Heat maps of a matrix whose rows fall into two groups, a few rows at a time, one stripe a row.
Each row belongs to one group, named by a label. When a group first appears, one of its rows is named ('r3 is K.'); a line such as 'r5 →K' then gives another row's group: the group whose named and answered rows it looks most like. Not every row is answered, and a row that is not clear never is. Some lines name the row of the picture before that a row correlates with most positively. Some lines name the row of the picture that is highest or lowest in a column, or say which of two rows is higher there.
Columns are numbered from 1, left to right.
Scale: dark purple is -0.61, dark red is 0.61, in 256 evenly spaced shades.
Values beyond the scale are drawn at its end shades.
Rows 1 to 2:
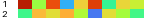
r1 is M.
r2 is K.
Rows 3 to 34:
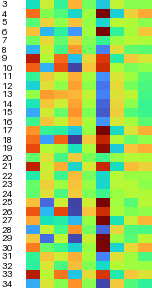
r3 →K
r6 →M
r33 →M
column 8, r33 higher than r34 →Yes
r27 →M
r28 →K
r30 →M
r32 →K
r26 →M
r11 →K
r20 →K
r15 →K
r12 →K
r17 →M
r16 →K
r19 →M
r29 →M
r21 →M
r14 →K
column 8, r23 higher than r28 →Yes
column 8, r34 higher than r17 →No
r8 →K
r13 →K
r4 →M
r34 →K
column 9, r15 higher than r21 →No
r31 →K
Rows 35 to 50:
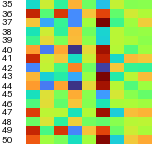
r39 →K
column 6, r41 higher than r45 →Yes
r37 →M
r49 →M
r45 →K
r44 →M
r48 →K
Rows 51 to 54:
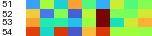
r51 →K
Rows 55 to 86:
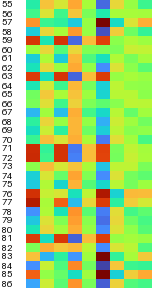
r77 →M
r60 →K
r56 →K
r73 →K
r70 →K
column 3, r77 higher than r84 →Yes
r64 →K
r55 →K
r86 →K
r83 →M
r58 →K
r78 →K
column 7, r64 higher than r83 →Yes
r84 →K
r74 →K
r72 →M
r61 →K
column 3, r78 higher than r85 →No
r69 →K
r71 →M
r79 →K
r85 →M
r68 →K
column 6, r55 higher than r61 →No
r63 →M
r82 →K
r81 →M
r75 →K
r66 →K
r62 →K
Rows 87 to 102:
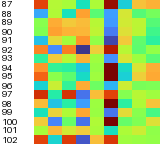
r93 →K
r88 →K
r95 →M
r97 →M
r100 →M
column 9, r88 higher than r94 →No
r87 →M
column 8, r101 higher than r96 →Yes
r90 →K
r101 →K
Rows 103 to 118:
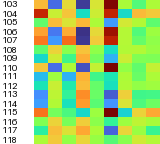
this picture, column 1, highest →104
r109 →K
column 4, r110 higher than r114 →No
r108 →K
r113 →K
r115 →M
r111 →K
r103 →M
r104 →M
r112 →K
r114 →K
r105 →K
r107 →M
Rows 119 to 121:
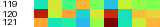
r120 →M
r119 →K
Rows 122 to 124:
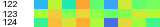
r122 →K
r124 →K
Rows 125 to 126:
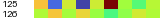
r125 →M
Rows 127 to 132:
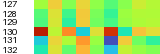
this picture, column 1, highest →130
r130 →M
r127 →K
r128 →K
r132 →K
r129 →K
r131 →K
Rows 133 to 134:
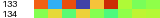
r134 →K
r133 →M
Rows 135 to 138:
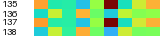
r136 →K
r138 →K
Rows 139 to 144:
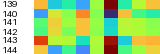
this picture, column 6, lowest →140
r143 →M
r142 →K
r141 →K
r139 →M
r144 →M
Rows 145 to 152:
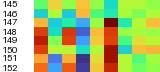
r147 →M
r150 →M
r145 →K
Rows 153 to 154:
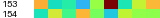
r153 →M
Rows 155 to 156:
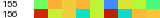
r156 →M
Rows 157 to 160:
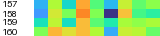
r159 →K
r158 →K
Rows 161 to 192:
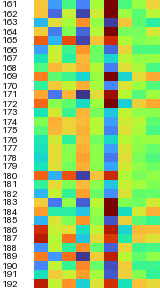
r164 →M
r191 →K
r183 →M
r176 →K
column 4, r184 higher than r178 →No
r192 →M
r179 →K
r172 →M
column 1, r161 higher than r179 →Yes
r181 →K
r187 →M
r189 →M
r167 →K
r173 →K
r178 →K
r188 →K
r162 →M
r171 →M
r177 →K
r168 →K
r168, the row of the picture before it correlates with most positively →160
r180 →M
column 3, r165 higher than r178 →Yes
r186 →M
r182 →K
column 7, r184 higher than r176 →No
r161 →M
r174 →K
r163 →K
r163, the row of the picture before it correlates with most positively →158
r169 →M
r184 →M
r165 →M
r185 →K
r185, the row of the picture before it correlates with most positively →158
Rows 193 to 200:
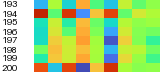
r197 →K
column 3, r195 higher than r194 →No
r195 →K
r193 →K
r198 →K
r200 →M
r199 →K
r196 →K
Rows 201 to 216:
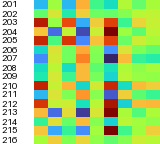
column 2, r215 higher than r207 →No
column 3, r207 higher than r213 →No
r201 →K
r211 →K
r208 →K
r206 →K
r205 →M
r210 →M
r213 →M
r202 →K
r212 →M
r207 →K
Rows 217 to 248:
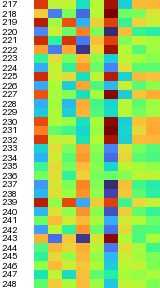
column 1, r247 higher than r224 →Yes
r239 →M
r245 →K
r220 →K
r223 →K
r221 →M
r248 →K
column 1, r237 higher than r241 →No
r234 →K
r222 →M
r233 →K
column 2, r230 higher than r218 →Yes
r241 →K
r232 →M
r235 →K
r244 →K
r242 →K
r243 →M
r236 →K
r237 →K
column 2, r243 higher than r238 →No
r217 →M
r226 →K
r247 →K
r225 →M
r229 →K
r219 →M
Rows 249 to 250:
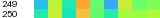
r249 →K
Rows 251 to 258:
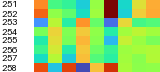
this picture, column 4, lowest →258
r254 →K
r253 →K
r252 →M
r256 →K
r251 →M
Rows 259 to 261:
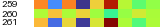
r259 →M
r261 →M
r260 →K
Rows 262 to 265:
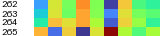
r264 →K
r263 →K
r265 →M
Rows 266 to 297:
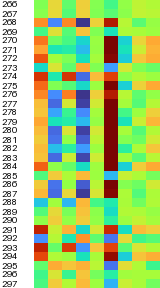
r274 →M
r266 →K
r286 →M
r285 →K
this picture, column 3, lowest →288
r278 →M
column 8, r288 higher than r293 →No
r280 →M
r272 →M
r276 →M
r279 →M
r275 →M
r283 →M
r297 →K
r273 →K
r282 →M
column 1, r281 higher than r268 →No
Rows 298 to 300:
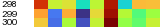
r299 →M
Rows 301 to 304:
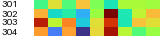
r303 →M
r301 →K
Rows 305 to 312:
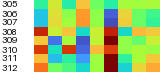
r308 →M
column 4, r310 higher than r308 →No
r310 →M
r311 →M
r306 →K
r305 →K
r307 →K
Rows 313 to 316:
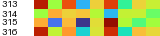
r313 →M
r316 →M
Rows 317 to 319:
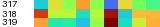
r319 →M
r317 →K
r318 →M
